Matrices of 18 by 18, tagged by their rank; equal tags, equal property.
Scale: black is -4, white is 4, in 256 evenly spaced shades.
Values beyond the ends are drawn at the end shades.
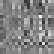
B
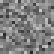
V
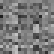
B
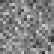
V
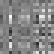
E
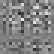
B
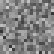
V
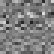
B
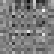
B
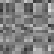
E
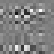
E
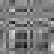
E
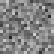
V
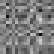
E
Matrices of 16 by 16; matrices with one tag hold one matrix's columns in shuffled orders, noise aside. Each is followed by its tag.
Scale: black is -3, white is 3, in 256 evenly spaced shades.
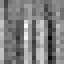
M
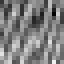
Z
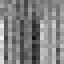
M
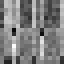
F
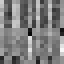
F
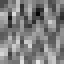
Z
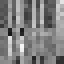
F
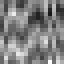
Z
